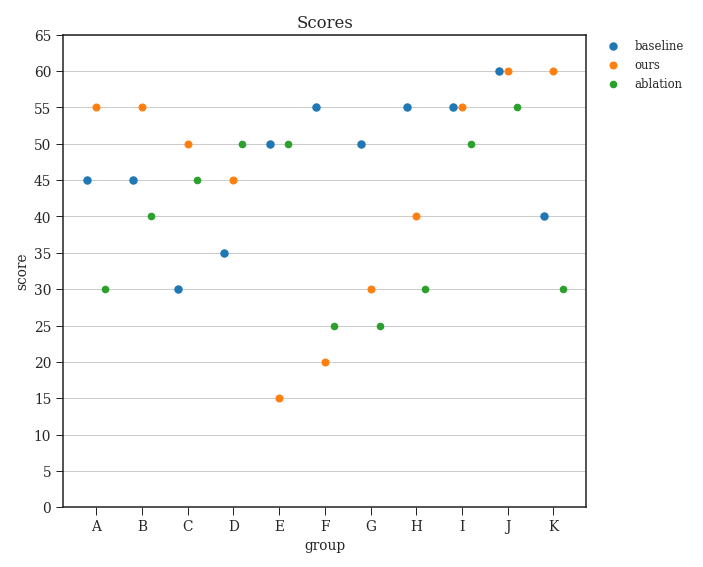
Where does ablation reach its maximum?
J
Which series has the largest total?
baseline
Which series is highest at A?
ours
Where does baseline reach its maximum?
J
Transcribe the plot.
Title: Scores
x-axis: group, ticks A B C D E F G H I J K
y-axis: score, ticks 0 5 10 15 20 25 30 35 40 45 50 55 60 65
Legend: baseline, ours, ablation
Values:
baseline: 45 45 30 35 50 55 50 55 55 60 40
ours: 55 55 50 45 15 20 30 40 55 60 60
ablation: 30 40 45 50 50 25 25 30 50 55 30
